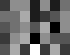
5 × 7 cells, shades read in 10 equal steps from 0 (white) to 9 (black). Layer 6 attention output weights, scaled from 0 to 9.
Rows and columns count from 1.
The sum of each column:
31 21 21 31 25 32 26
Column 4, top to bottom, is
8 8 6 9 0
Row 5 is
6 3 7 0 7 3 7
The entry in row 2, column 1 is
5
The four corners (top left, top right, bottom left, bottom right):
7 5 6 7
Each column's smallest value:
5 3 3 0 3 3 4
